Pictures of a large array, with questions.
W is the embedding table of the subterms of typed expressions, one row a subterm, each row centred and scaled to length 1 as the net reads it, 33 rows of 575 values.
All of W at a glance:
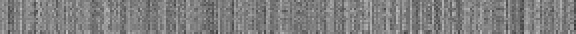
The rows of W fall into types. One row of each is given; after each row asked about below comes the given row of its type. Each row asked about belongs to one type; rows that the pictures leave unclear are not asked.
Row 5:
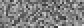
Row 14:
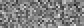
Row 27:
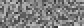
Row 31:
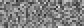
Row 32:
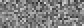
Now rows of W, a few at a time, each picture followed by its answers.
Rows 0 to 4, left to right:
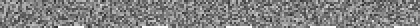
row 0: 27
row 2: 31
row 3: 14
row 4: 31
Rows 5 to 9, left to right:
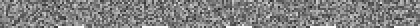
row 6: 31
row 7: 14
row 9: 32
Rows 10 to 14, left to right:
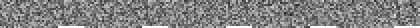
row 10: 14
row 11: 14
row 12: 31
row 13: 5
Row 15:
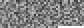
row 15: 31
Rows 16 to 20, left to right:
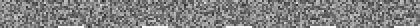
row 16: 32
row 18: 14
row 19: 32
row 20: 32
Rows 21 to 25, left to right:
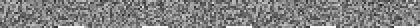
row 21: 27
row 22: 31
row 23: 32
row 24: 27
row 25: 5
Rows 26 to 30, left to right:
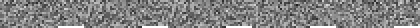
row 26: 5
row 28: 27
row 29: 5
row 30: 32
